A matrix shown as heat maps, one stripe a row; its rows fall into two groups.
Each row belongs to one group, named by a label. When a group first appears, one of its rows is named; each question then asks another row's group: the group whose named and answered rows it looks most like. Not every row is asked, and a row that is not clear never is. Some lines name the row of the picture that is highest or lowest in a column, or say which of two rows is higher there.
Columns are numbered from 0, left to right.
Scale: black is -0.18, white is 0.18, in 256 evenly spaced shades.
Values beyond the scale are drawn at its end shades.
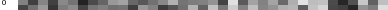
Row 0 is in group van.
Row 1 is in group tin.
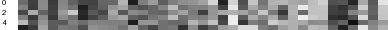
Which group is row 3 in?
van
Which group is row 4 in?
tin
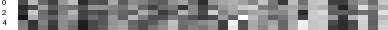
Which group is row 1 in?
van
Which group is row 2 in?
tin
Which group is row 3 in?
van
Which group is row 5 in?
van
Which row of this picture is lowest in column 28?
2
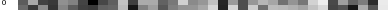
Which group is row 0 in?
tin
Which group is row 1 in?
tin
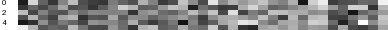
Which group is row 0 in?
tin
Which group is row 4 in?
van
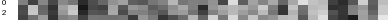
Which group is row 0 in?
van
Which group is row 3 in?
tin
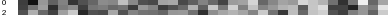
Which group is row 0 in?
van
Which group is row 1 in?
tin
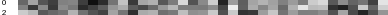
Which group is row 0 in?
tin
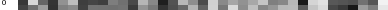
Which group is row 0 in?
tin
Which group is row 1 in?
tin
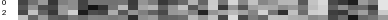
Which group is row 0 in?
tin
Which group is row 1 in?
tin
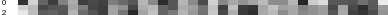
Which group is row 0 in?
tin
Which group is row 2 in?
tin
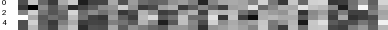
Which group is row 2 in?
tin
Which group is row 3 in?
tin
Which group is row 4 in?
tin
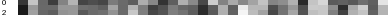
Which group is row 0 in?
tin
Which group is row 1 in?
van
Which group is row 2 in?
van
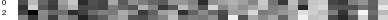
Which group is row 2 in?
van
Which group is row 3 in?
van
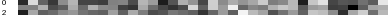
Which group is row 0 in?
tin
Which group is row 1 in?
tin
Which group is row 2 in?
van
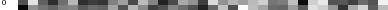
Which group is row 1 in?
van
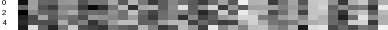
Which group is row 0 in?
van
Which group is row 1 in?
tin
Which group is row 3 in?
van
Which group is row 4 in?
van
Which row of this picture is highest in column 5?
5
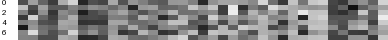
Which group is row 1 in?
tin
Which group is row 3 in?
tin
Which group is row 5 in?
van
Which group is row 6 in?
tin
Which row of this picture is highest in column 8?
1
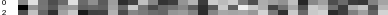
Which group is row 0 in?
tin
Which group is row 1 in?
van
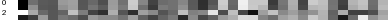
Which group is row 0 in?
van
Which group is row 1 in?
van
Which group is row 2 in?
tin
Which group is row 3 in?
van
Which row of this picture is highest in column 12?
2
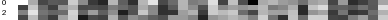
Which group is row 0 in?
tin
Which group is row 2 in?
tin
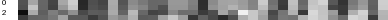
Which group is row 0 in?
van
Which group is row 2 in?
van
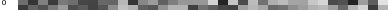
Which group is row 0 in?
tin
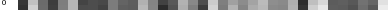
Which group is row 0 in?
tin
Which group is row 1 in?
tin
